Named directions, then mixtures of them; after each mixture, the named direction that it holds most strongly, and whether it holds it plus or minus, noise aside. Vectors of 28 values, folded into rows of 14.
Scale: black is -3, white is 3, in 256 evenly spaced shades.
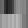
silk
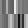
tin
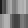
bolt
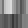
silk, minus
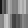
bolt, plus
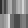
bolt, plus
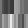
silk, plus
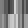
silk, plus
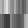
silk, minus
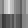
silk, minus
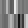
tin, plus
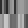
tin, minus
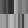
silk, plus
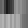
silk, plus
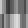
bolt, minus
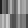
bolt, plus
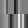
tin, minus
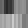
silk, plus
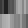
silk, plus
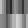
bolt, minus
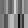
tin, plus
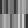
tin, minus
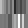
tin, minus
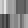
bolt, minus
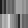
bolt, plus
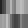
bolt, plus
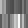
bolt, minus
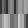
tin, minus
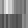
silk, minus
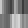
bolt, minus
